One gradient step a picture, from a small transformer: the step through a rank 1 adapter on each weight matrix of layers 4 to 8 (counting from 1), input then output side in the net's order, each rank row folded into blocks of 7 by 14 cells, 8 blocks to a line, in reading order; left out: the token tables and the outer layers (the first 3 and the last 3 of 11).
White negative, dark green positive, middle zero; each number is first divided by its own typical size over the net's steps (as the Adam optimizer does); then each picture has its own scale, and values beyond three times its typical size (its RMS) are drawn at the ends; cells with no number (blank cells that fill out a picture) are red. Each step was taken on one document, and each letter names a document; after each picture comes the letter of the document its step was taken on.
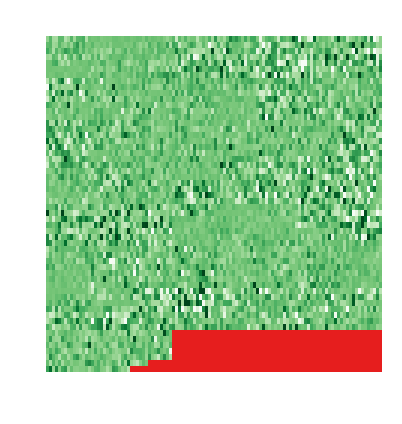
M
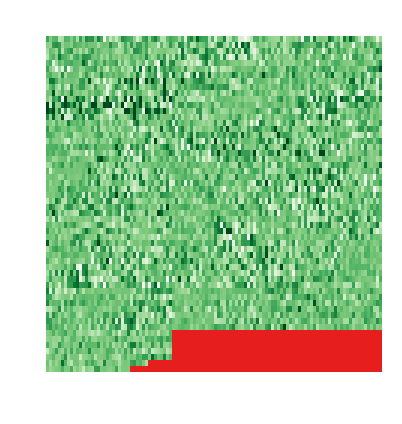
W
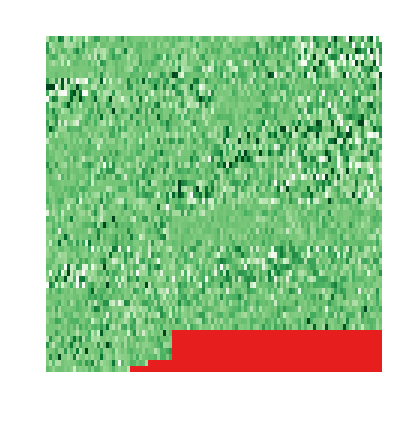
M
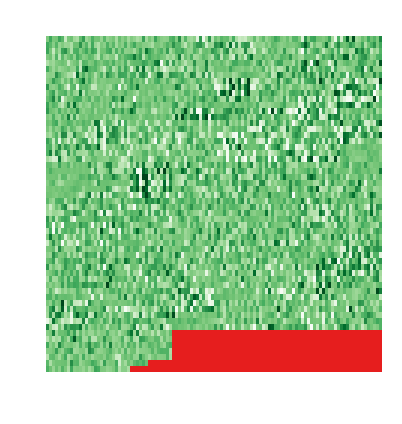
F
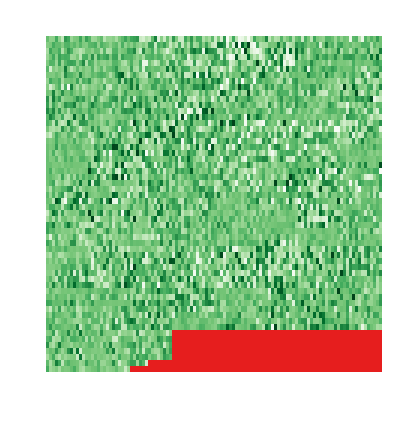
W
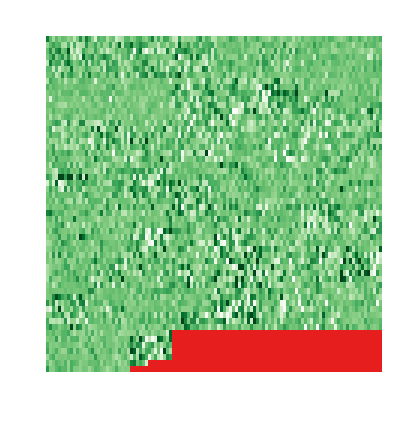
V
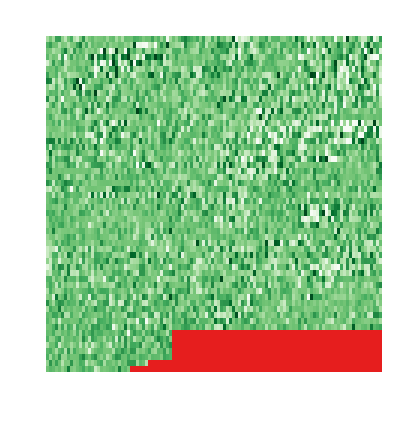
F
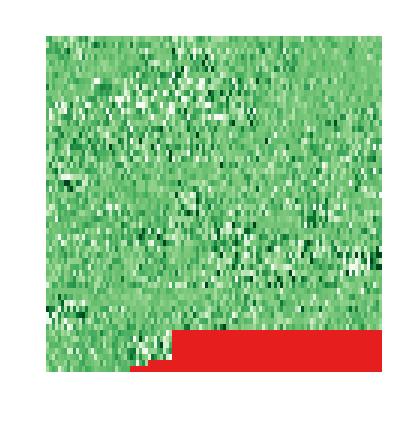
V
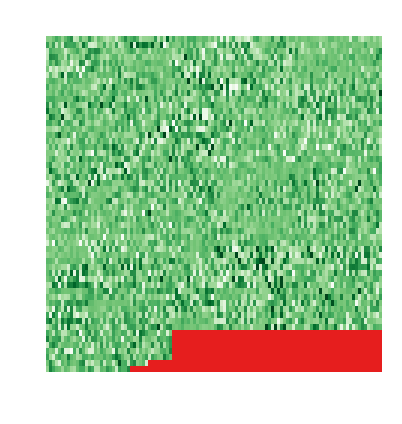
W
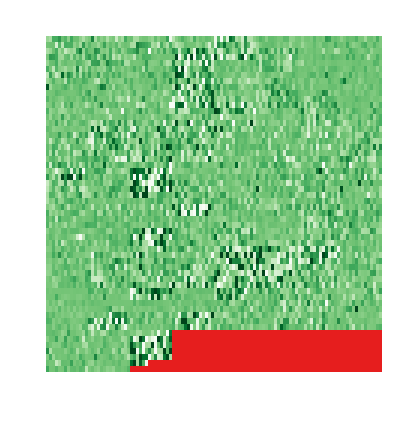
V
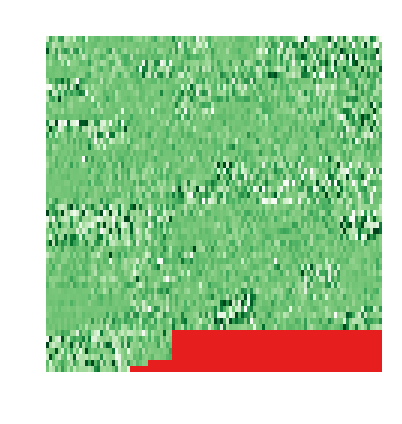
M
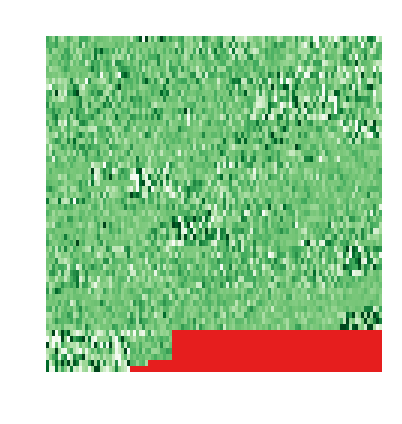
F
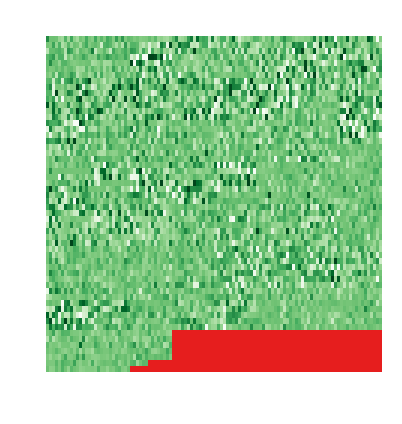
F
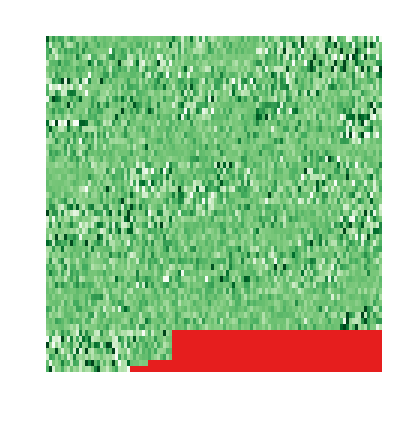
M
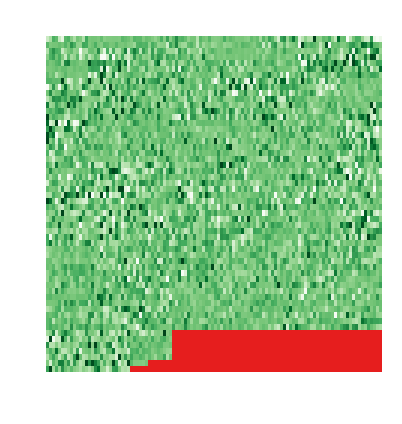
M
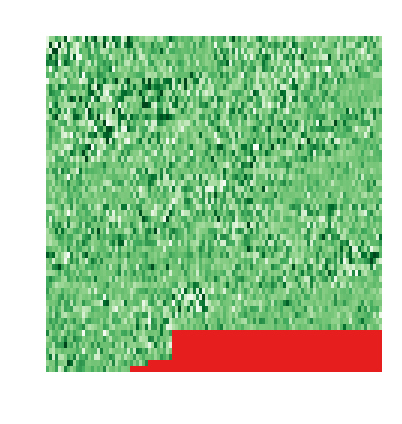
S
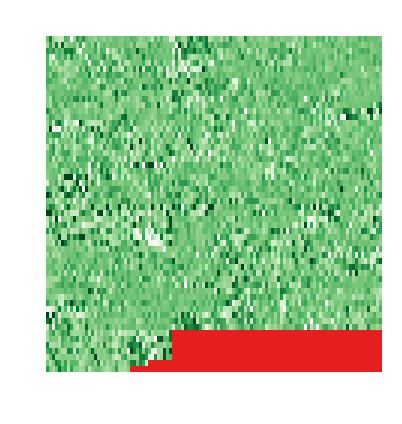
V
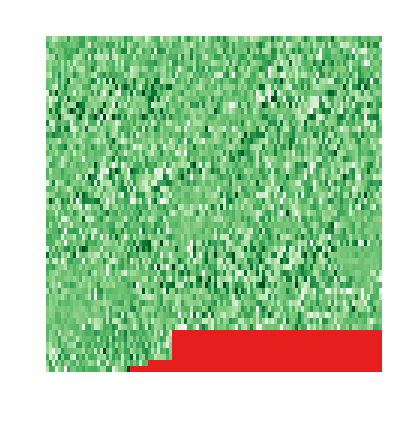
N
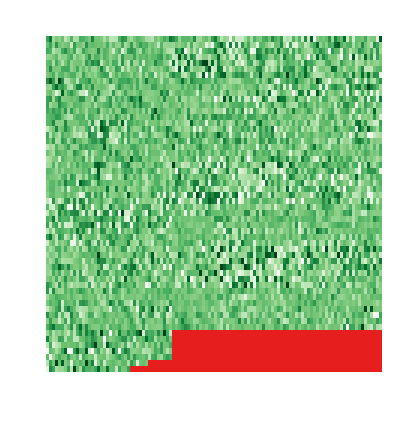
W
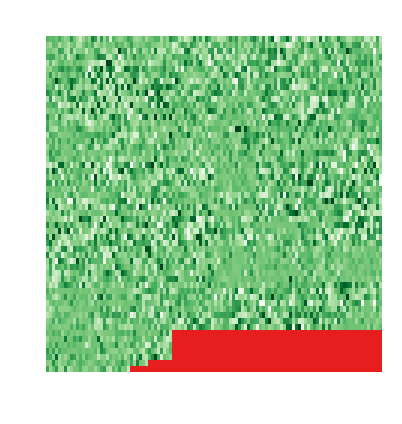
N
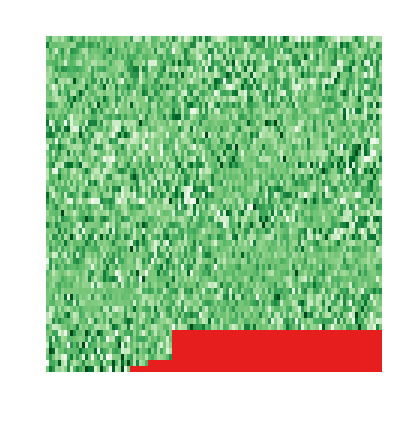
N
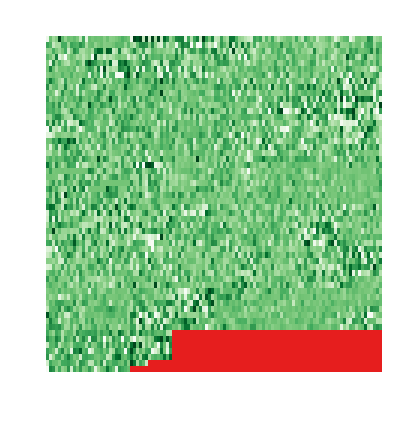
F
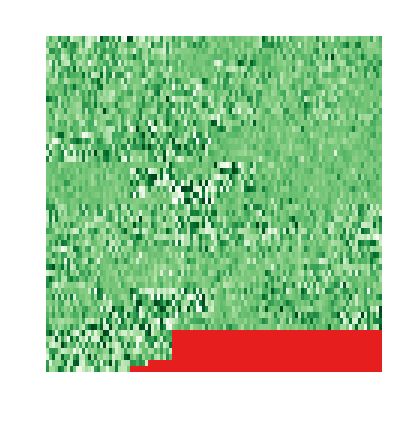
S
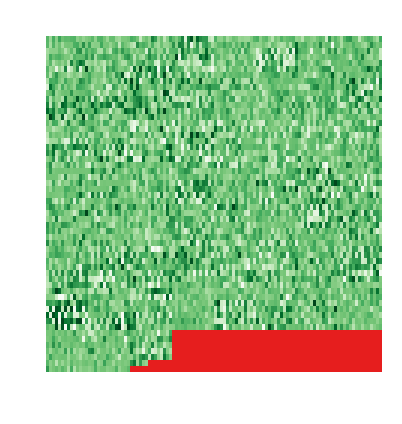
W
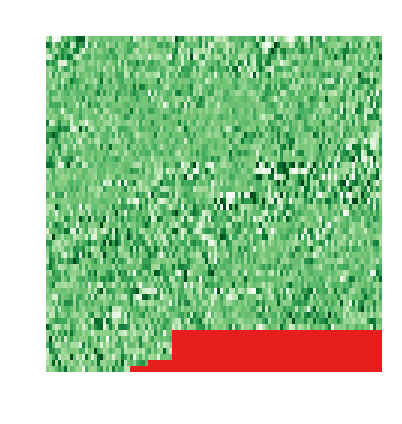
N
